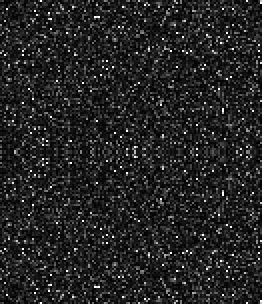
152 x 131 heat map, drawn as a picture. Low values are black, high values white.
The texture is fine-grained noise. No overall slope runs across the table. No seam splits the table. The values are skewed, with a long tail toward high values. No regular stripes run through it. The top and bottom halves mirror each other.
